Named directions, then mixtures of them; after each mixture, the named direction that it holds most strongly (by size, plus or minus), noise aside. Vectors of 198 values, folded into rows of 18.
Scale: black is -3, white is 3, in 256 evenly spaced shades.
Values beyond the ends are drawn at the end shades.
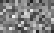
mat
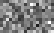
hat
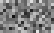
mat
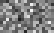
hat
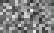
mat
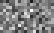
mat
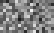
mat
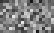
mat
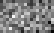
mat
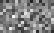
mat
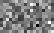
hat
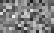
mat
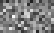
mat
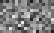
mat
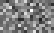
mat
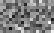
mat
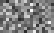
hat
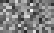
mat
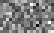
hat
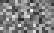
mat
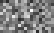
mat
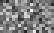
mat
